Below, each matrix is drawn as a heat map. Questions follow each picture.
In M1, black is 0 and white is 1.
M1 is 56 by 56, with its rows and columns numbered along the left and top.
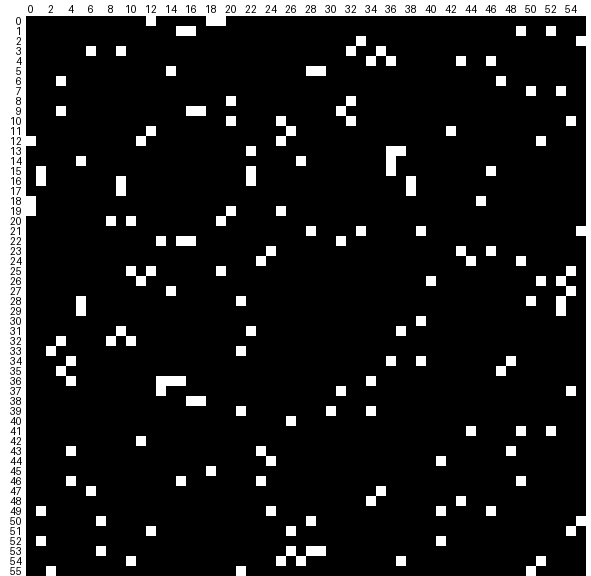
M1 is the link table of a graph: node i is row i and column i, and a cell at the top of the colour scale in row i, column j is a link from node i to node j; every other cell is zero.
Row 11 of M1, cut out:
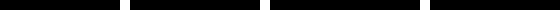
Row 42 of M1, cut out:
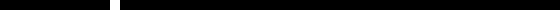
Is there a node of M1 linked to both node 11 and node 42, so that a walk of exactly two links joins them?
no
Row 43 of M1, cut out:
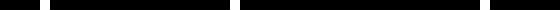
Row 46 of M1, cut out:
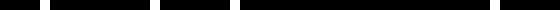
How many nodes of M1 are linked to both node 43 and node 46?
2
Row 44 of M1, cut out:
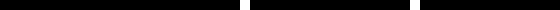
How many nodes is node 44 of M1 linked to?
2
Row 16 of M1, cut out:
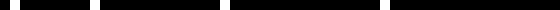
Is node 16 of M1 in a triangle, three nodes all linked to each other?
no
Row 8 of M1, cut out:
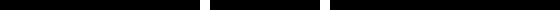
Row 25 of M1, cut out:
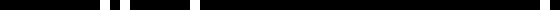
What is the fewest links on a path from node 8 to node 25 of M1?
3
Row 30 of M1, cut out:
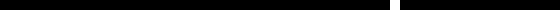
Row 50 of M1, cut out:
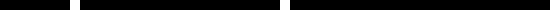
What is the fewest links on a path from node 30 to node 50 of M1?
4
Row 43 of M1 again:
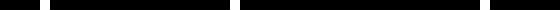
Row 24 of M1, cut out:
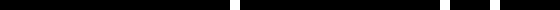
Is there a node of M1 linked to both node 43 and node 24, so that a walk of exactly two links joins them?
yes
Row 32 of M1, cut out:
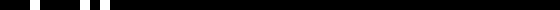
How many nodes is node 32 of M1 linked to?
3
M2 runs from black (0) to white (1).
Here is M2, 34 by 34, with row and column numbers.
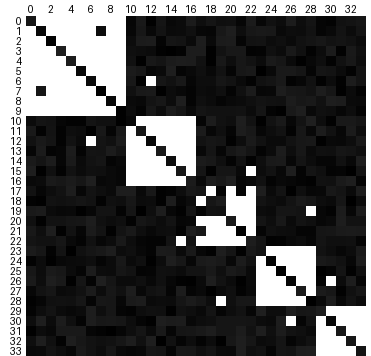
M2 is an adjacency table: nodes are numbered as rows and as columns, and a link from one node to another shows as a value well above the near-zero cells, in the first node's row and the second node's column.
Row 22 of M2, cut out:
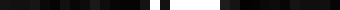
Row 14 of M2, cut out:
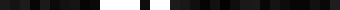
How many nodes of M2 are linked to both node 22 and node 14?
1
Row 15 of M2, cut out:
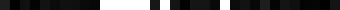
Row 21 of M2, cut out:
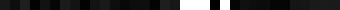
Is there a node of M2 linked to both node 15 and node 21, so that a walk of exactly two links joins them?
yes
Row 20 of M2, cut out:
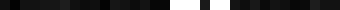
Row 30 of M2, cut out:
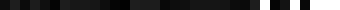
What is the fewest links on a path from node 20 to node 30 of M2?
4
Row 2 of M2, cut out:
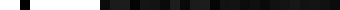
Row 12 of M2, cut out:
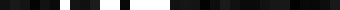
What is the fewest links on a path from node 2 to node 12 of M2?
2
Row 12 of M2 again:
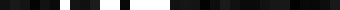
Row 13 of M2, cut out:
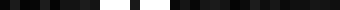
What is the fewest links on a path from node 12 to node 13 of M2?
1
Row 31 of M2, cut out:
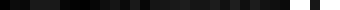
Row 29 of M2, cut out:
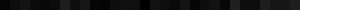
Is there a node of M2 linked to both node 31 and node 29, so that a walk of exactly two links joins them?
yes
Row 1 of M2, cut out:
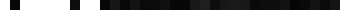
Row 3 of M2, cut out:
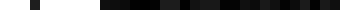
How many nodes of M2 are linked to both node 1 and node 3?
7
